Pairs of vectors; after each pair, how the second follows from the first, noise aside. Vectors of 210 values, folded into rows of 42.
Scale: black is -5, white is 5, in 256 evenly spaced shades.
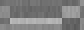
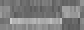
copied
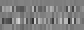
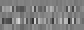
copied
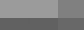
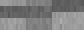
wrapped around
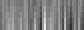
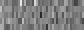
shuffled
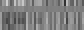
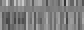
copied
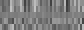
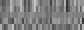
copied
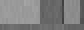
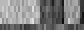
scaled up
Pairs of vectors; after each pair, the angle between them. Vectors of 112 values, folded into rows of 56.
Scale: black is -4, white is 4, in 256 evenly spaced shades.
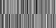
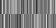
nearly parallel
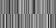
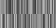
partly aligned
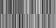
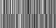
partly opposed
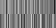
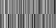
partly aligned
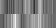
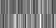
partly aligned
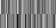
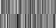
nearly parallel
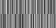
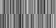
partly aligned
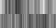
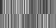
partly opposed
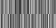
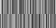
orthogonal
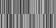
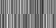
nearly opposite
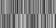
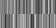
orthogonal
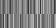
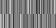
nearly opposite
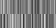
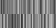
nearly opposite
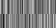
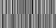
orthogonal
